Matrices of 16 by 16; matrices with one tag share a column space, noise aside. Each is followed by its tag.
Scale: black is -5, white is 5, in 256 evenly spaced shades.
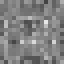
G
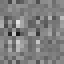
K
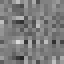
G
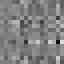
G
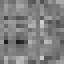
G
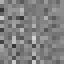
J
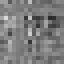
K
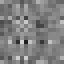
G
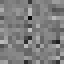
J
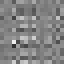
J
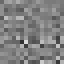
J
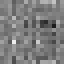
G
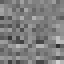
J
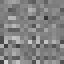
J
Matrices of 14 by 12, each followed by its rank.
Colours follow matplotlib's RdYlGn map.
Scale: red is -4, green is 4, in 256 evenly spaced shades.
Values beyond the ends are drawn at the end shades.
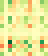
two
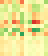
two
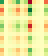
one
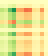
one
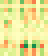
two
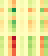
one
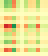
one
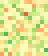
full rank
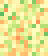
full rank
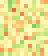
full rank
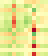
two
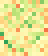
full rank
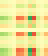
one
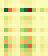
one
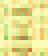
two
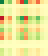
one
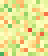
full rank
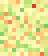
full rank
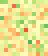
full rank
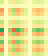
one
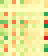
two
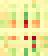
two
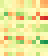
two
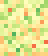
full rank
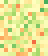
full rank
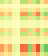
one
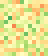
full rank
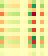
one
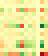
two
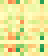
two
